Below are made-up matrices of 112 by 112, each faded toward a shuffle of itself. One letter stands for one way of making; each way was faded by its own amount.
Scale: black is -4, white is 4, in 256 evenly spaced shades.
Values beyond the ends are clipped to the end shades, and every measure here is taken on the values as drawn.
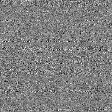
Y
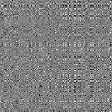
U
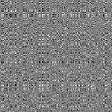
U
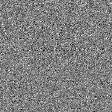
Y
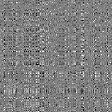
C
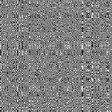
C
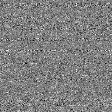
Y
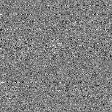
Y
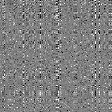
C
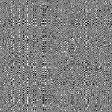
C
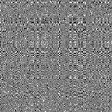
U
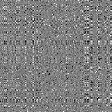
U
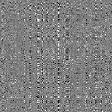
C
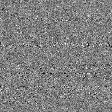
Y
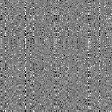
C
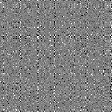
C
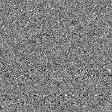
Y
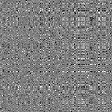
U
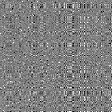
U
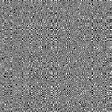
U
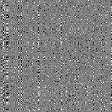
C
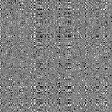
C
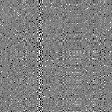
C
